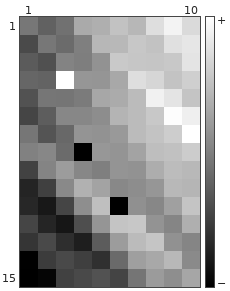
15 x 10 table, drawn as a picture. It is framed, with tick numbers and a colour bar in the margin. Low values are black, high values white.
The bottom left is the ninth with the lowest average. The field climbs toward the top right. Values change most from cell to cell in the bottom middle. Three lone cells stand out: one far higher and two far lower than their neighbours.
